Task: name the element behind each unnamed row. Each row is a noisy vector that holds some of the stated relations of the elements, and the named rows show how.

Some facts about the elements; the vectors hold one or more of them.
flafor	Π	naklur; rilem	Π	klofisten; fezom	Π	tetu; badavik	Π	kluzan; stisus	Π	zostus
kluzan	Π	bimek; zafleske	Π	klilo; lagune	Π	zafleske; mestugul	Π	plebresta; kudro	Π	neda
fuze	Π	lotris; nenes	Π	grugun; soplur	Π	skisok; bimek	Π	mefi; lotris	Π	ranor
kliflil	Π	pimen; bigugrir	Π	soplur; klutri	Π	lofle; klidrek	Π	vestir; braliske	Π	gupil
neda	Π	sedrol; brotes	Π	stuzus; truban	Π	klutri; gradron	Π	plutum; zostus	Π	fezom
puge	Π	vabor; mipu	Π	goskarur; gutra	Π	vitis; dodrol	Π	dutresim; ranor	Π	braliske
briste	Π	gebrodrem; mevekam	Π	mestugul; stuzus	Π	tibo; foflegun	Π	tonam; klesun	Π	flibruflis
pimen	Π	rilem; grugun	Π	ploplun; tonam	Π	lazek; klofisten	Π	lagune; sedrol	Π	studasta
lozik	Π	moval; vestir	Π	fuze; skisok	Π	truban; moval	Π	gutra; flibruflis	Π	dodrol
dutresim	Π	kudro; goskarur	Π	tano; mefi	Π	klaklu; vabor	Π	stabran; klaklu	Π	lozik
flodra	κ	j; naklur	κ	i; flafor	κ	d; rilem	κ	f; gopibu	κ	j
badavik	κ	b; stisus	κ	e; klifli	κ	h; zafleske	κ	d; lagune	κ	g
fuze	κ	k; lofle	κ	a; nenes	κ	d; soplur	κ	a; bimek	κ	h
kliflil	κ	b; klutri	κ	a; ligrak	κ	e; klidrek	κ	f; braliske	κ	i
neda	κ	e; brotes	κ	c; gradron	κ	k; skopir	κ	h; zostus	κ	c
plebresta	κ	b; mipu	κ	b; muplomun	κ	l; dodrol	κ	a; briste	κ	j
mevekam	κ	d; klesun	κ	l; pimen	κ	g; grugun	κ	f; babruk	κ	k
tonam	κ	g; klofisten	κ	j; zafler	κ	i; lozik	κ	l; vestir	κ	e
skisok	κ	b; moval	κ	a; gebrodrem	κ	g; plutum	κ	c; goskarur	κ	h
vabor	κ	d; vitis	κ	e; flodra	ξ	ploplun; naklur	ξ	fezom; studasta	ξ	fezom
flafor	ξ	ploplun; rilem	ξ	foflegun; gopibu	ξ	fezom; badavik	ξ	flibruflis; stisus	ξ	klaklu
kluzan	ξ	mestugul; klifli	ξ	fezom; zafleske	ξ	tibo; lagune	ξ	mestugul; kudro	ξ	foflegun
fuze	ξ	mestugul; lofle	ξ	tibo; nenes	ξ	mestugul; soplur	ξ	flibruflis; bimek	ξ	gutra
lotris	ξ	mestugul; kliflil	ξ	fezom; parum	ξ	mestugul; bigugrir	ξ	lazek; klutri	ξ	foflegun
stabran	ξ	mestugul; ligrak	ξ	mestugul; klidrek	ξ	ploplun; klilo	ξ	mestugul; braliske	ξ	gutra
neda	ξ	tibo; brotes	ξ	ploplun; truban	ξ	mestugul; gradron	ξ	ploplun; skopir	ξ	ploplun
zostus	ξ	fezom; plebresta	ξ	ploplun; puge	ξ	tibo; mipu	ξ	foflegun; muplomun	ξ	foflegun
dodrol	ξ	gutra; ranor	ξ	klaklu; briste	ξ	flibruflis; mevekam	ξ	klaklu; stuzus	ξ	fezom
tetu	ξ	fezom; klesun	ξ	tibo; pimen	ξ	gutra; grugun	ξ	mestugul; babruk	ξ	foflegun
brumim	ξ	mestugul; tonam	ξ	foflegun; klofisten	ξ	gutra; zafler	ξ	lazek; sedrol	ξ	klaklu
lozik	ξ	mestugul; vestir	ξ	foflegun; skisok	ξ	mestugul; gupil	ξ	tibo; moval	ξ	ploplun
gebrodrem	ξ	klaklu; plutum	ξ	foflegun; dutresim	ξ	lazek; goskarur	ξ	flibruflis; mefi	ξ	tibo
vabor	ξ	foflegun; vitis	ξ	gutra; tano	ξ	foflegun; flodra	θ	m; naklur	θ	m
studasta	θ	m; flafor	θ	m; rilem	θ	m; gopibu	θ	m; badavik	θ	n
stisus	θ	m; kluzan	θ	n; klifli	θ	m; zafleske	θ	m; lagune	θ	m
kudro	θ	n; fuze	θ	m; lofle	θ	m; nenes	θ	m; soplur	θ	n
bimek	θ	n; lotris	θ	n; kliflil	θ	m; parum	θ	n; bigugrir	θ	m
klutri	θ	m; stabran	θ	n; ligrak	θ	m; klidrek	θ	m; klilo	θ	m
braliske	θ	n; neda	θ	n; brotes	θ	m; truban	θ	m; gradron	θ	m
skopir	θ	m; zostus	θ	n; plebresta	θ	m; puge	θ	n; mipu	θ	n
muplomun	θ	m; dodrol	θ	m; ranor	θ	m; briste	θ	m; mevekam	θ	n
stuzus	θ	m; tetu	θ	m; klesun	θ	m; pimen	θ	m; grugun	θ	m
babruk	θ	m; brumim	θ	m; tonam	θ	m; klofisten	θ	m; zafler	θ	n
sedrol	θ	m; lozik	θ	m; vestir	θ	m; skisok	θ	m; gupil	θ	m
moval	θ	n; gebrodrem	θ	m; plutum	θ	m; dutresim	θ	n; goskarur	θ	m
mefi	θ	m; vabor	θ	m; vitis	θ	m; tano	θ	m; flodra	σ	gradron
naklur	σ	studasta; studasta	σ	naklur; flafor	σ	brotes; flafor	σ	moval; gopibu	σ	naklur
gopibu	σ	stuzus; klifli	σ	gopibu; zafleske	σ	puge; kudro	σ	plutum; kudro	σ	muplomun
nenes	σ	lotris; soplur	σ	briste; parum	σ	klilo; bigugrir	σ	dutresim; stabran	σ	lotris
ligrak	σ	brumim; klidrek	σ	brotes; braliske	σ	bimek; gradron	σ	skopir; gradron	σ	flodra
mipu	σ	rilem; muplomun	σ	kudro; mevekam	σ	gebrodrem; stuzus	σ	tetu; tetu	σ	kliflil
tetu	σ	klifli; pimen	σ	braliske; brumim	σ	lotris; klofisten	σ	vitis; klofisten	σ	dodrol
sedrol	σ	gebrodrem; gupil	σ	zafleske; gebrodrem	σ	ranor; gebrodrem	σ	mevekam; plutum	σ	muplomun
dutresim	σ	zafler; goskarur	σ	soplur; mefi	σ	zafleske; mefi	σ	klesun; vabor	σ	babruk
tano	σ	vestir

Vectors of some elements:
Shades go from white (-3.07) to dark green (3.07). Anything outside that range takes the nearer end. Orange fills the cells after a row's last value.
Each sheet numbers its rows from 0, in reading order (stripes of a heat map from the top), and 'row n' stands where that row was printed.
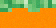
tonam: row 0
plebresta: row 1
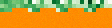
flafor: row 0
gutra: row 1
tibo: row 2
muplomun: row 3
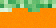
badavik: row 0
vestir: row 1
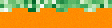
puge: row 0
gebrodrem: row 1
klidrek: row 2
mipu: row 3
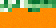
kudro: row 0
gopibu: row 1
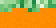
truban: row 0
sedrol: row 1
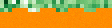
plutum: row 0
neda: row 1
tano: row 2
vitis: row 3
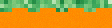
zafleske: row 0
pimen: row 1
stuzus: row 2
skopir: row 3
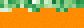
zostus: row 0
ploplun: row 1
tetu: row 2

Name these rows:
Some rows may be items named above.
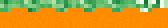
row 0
goskarur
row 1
vabor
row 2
briste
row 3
klofisten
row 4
klidrek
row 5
kudro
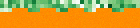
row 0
moval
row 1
gradron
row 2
foflegun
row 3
mevekam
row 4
klutri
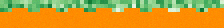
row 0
klutri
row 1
vestir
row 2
lozik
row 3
klifli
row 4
braliske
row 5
ligrak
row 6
bimek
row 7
grugun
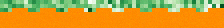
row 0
rilem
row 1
pimen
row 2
nenes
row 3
mestugul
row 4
moval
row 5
klesun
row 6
stabran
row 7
mevekam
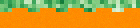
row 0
brotes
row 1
brumim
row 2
flodra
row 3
nenes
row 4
zafler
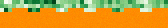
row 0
mestugul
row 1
naklur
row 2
dutresim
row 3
kluzan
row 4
nenes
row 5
kluzan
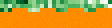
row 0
studasta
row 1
soplur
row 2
vabor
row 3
foflegun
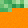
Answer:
babruk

